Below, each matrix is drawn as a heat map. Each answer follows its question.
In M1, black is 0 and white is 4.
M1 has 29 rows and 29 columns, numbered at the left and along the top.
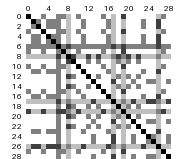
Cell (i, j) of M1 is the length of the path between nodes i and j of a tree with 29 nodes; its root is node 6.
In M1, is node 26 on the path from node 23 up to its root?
yes
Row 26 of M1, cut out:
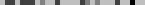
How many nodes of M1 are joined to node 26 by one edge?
8
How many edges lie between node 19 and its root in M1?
1
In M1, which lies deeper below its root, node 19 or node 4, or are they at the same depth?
node 4
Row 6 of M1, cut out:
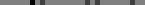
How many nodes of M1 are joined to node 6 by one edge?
4
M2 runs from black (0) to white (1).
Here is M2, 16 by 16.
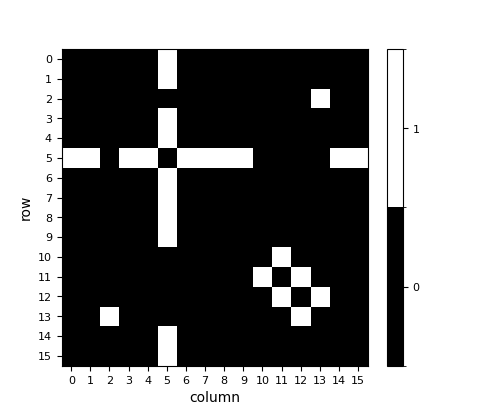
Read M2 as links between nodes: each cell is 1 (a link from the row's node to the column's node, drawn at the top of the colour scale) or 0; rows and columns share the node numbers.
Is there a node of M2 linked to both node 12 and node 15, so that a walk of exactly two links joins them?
no
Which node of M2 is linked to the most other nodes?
node 5
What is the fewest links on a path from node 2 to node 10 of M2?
4
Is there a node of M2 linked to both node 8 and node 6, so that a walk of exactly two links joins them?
yes
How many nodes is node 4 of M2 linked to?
1
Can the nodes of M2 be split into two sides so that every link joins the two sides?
yes
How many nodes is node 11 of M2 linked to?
2
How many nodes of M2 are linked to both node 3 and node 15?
1
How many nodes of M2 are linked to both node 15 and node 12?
0
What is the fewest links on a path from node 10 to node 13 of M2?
3
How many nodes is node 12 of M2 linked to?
2
